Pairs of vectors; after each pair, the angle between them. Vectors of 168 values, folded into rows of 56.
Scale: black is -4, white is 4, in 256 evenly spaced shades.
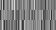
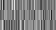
nearly parallel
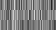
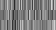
nearly opposite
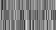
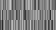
partly opposed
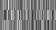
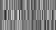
nearly parallel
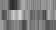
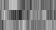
nearly opposite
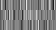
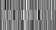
partly aligned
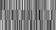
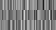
orthogonal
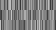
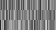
partly opposed
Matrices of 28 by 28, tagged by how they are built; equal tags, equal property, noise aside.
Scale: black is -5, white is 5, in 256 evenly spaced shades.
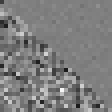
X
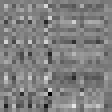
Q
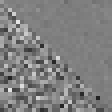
X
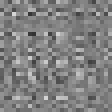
Q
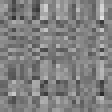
Q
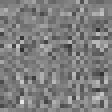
Q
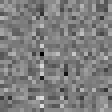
Q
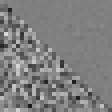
X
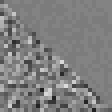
X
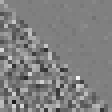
X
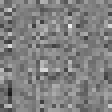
Q
